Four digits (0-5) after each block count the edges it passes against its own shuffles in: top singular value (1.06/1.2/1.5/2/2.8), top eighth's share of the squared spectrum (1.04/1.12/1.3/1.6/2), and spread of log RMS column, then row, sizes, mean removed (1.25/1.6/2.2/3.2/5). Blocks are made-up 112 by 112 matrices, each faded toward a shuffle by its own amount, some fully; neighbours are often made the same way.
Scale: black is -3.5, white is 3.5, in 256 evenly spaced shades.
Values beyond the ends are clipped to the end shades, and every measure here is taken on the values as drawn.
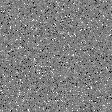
0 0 0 0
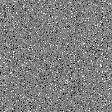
2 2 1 0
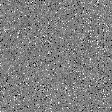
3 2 2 0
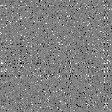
4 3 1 2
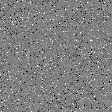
2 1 1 0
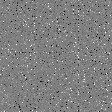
2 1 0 0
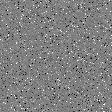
1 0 0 0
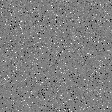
2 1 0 0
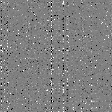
4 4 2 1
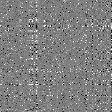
4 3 2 2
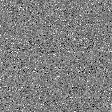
0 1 0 2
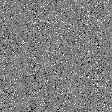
1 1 2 0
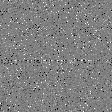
3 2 0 1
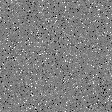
0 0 0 0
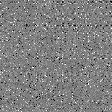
4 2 1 1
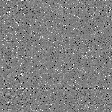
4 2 1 1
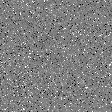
2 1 0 0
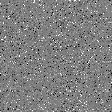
3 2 0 1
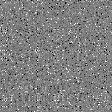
4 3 1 2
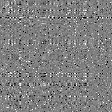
5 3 2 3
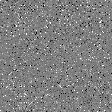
3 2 1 1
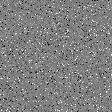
2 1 0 0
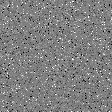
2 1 0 0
